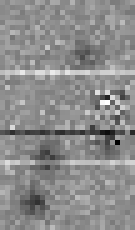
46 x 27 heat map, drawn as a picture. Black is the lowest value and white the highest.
Odd lines: rows 15, 27 and 33. Histogram: heavy tails on both sides. Odd patch: rougher, in the middle right. Roughest part: middle right. Dips: four.
